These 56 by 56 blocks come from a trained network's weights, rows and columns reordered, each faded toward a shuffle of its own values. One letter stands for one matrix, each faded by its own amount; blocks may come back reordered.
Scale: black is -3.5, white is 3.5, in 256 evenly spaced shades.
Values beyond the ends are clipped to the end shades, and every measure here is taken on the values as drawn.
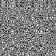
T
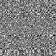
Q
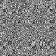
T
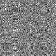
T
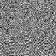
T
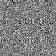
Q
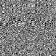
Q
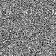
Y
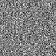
T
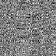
Q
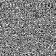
Y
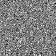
Y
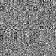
T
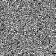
Y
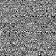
Q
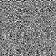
T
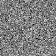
Y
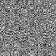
T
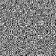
T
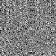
T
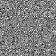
Q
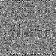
Q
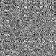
Q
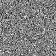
Y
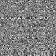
Q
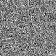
Y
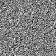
Y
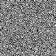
Y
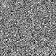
Y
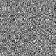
T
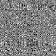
Q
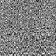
T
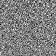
Y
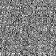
Q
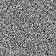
Y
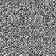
T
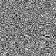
T
